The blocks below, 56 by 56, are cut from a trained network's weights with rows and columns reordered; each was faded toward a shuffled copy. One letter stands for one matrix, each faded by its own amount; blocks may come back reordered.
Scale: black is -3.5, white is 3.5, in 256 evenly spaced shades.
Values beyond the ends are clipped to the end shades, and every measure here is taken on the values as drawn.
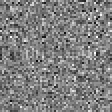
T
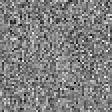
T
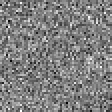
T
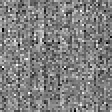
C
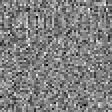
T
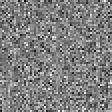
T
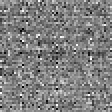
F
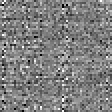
F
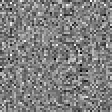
T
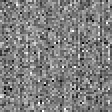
C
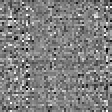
F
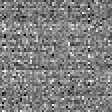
F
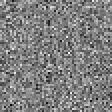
T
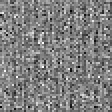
C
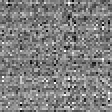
F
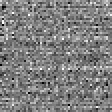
F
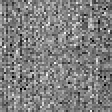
C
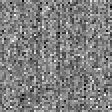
C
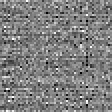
F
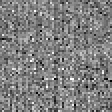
C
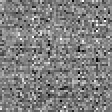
F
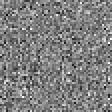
T
